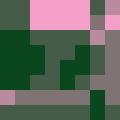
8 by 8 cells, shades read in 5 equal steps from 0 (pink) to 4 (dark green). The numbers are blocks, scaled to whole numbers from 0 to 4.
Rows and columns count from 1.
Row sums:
10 8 23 27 28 25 17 25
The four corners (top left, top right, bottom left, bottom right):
3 1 3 3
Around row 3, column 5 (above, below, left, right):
0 3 3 3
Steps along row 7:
up same same same same up down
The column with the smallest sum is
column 8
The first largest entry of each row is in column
1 1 1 1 1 1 7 7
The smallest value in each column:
1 2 0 0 0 0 1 0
